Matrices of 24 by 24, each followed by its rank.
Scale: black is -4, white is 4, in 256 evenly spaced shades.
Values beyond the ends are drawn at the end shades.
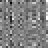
three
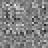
five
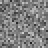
full rank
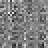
five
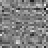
five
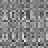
three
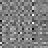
three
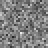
full rank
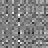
three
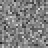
full rank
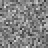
full rank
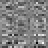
three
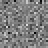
five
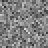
full rank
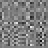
three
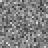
full rank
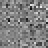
five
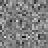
five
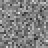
full rank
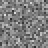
full rank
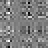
three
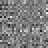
five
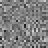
five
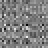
three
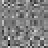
three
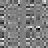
three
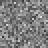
full rank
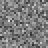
full rank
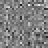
five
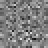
five
